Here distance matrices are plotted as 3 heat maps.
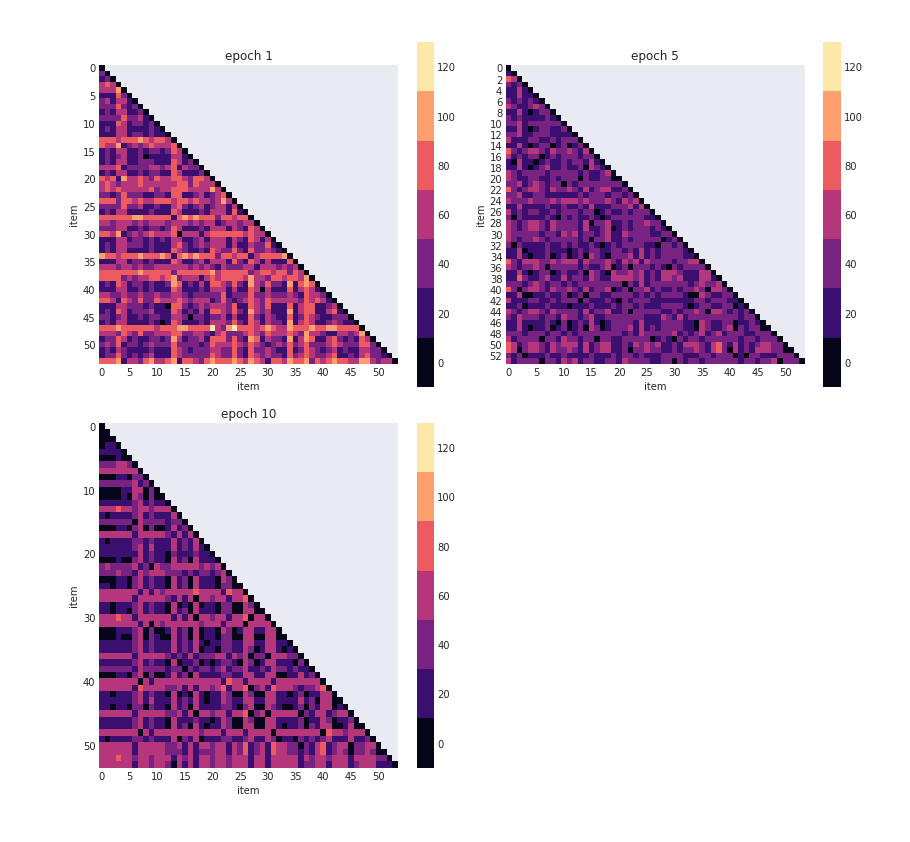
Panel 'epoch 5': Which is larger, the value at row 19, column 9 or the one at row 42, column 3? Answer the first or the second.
the first
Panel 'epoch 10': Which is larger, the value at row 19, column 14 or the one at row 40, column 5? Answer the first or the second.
the second
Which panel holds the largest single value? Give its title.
epoch 1
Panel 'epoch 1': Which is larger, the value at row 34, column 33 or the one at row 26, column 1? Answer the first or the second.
the first
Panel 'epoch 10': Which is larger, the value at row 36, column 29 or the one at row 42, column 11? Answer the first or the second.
the first
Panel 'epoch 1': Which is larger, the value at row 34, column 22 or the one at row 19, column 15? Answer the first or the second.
the first
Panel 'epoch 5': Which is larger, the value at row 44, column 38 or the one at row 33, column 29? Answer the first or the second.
the first
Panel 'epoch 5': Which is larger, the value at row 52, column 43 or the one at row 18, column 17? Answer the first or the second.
the second
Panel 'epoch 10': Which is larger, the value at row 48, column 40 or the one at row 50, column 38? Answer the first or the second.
the second
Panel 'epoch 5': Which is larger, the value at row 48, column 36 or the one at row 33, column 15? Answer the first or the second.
the second
